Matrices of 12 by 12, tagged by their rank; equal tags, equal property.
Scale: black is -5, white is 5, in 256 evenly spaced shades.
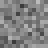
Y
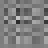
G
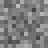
Y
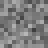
Y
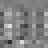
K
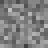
Y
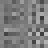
K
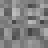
K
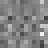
K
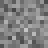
Y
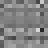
K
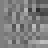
K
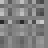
G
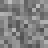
Y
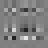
G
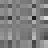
G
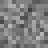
Y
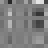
G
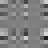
G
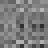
K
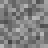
Y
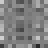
K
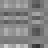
G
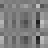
G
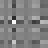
G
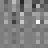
K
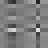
G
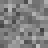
Y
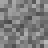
Y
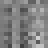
K
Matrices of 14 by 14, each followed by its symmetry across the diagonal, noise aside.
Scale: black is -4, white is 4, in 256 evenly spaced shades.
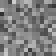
antisymmetric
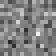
neither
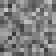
antisymmetric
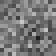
symmetric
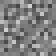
symmetric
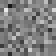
antisymmetric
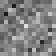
symmetric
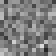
neither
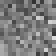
neither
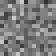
neither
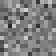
antisymmetric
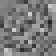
symmetric
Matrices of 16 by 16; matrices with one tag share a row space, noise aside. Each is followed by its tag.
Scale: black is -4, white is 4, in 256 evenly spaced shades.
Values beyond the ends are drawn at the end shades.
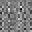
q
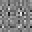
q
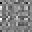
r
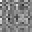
r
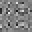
r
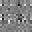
q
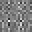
q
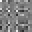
r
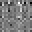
q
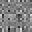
q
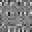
q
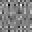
q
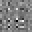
r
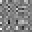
r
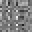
r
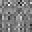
q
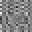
r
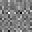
q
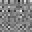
q
